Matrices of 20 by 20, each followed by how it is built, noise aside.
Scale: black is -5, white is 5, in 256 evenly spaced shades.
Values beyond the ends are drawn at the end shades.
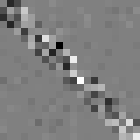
banded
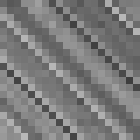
Toeplitz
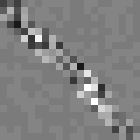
banded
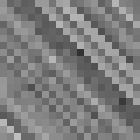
Toeplitz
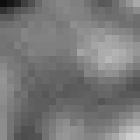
smooth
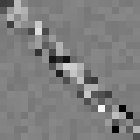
banded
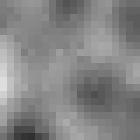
smooth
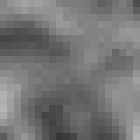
smooth
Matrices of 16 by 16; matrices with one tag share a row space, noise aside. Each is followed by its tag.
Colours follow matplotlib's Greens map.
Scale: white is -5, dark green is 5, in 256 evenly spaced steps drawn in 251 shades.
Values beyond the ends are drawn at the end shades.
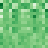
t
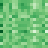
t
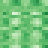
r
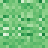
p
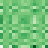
t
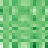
t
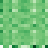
t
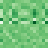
t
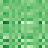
p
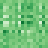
p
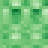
r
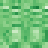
r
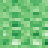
r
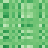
p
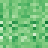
t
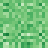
p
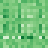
p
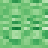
r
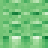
r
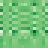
t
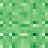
t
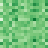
t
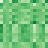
t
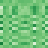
t
